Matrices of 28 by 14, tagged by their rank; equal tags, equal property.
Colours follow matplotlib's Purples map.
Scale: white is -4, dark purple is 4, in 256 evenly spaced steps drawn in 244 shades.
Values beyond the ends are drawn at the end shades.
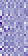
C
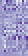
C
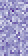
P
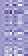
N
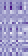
N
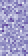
P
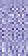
C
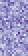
P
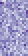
P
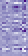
C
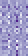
C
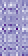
N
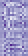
C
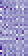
C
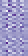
N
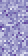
P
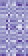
N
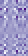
N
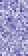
P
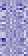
C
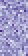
P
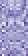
C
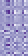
N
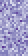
P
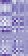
N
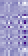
N
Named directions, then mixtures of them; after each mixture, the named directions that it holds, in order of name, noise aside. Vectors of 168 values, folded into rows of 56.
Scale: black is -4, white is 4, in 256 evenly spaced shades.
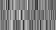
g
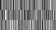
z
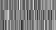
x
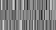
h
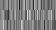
x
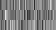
x, z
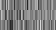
g, z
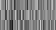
g, z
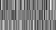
h, z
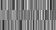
h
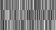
g, x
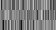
h, x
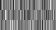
z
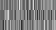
x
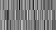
x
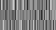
h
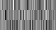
h, z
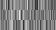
g
